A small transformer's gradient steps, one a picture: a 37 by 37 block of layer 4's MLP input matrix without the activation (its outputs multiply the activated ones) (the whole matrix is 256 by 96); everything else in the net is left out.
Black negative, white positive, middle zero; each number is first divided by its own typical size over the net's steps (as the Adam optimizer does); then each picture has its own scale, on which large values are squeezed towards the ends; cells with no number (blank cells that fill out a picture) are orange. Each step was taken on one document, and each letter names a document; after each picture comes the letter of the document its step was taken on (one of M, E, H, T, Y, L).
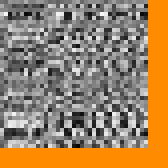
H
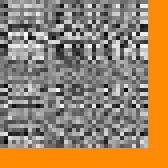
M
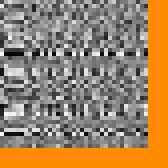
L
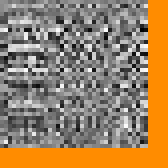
M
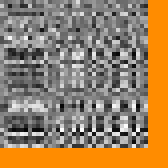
M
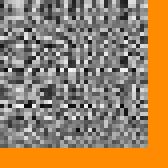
L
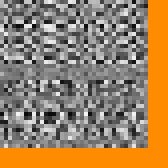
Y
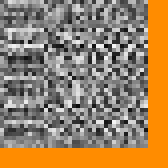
H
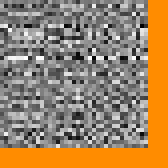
M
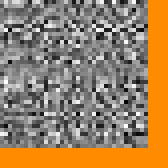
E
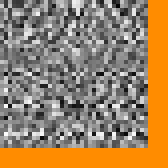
E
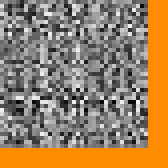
L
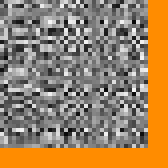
L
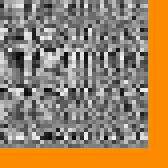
L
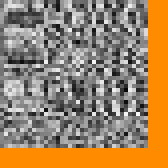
H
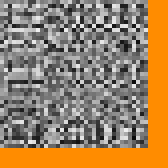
Y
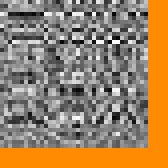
H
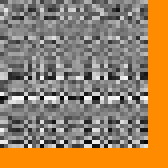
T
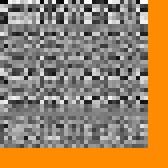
T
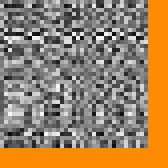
Y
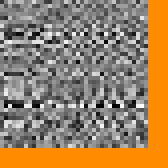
Y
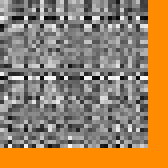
T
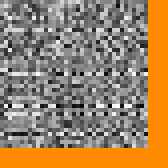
Y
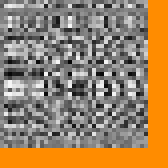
H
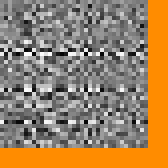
L
